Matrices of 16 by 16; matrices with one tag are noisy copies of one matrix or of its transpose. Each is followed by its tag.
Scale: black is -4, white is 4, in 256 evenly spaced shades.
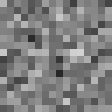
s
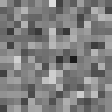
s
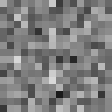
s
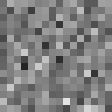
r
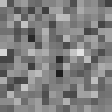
s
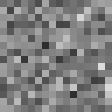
r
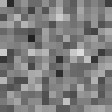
s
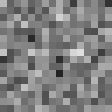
s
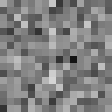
s
